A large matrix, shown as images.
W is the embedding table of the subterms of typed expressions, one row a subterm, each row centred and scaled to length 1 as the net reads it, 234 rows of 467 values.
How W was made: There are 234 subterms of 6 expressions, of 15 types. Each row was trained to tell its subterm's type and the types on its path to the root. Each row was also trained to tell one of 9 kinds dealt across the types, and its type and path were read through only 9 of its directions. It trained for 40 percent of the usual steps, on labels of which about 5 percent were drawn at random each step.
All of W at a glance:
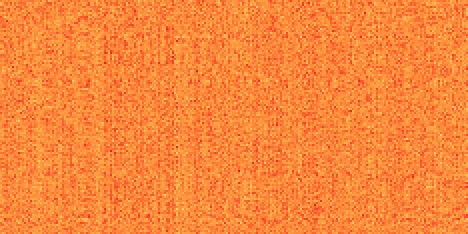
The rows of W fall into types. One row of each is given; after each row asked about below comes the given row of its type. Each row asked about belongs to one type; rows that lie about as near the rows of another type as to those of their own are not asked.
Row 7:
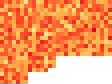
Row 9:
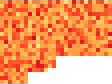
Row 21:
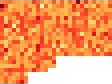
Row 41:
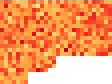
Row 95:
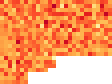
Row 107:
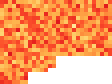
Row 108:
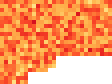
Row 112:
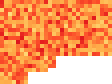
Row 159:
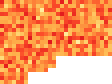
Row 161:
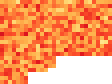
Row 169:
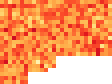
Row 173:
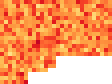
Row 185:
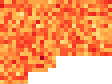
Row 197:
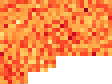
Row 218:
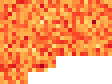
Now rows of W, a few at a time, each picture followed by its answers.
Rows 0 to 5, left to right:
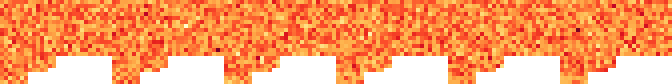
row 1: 21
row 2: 112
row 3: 112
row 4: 112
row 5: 41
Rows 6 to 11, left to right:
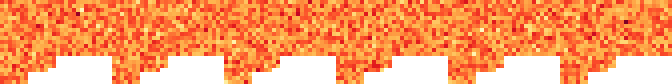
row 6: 108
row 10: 95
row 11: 108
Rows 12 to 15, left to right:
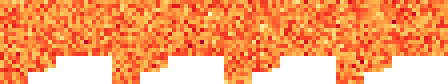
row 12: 161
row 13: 161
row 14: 41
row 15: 107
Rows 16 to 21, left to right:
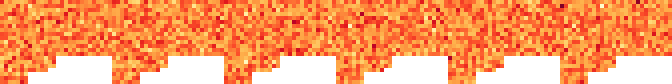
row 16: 21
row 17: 21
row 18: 108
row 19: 7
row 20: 95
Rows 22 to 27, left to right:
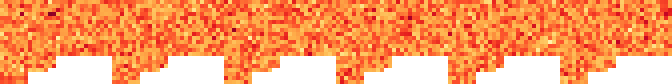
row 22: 108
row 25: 107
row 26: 197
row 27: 95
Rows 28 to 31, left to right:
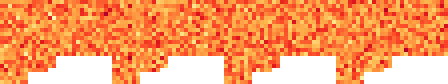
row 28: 41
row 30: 197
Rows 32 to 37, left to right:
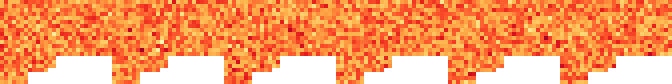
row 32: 41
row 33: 159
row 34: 21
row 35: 159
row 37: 107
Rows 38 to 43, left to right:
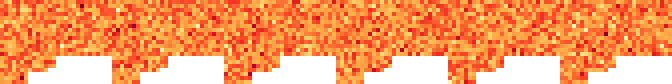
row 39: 41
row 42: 9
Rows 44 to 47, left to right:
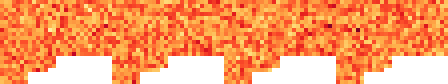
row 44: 173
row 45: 185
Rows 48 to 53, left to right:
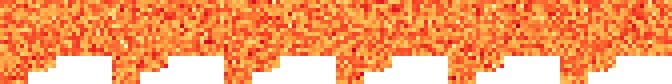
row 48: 108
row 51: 112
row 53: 112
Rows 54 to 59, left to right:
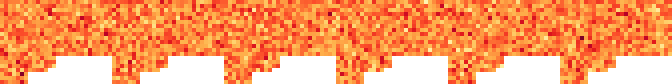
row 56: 159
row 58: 161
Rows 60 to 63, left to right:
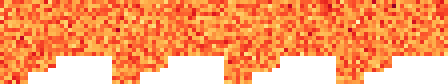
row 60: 107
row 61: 185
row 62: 159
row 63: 95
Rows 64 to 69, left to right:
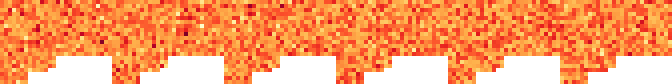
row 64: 107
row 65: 108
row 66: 169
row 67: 161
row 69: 21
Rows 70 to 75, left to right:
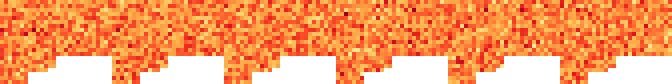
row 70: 161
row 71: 21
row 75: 107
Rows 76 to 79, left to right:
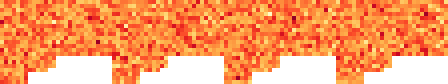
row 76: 108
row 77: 112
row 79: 9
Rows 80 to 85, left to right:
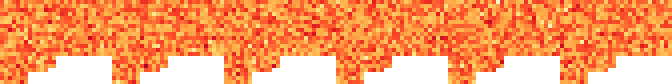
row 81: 159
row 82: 112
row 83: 173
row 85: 159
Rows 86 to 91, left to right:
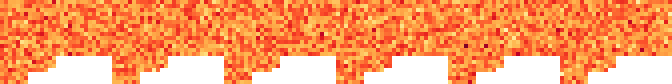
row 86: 21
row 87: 112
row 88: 107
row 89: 197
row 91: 169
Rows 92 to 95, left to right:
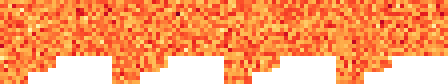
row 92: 41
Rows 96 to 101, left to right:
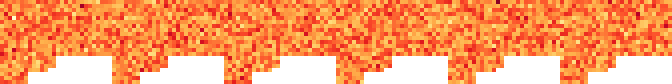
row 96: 169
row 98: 161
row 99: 185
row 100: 159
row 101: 107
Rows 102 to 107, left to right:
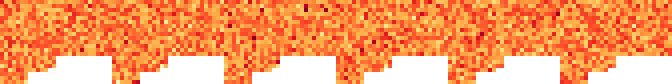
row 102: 218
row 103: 9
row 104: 108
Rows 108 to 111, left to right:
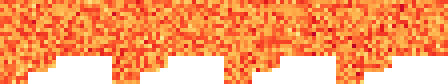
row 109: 107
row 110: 161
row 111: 185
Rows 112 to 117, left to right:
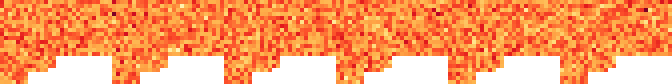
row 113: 7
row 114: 7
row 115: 41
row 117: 169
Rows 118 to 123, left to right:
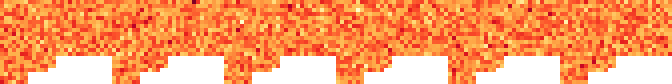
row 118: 21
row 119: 21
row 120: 185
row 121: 112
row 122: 7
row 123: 107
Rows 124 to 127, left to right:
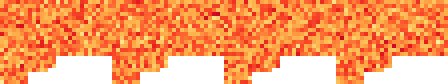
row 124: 197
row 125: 107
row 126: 9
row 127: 173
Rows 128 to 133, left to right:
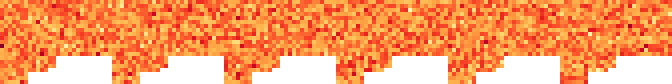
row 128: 41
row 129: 159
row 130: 112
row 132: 41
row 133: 108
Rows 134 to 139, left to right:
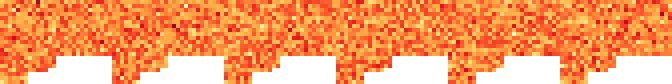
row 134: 218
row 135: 169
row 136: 159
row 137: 95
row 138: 161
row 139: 112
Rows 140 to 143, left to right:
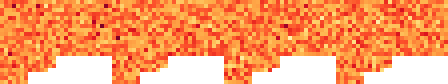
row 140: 95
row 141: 161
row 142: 169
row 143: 185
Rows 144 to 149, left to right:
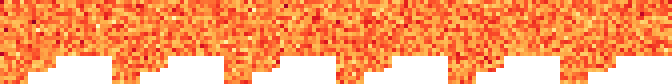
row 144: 159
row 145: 159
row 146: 161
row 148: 169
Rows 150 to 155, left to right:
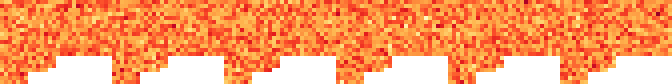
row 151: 161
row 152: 185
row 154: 173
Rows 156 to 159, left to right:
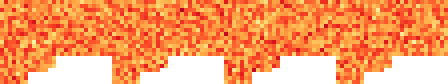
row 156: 108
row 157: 112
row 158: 197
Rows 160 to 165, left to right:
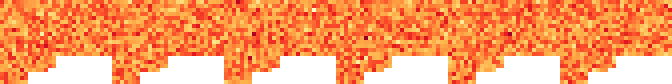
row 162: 95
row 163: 7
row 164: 107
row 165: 107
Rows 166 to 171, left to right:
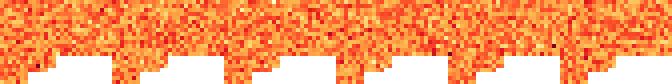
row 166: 95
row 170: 107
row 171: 7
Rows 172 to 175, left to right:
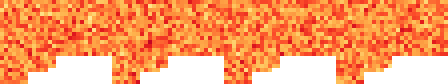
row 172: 7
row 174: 161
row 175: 218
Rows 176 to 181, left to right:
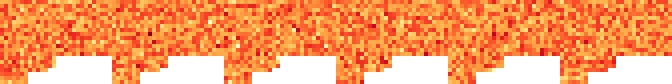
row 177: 95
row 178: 169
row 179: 108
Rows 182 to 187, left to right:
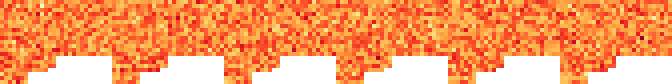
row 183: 21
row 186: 159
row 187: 41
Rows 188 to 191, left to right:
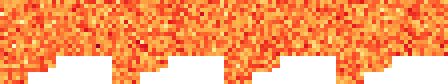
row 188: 21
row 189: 185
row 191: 218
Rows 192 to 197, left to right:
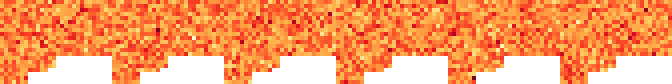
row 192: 108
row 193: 159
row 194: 169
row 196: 161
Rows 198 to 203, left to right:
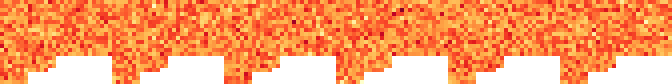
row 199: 7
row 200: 169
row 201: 169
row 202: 218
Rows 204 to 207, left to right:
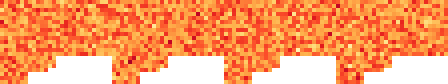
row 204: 159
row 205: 41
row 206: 185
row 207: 21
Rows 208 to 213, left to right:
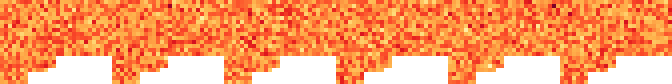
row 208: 218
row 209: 95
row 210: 185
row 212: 107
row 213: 21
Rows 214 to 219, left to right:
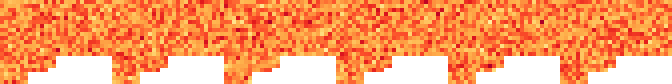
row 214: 21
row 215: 112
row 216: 169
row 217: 7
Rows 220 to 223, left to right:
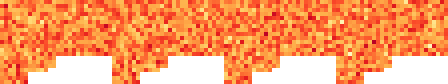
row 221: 173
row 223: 21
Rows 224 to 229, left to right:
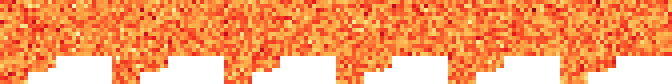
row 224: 108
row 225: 41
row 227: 112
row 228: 159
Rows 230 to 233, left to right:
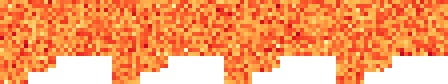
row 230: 41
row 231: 95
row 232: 112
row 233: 169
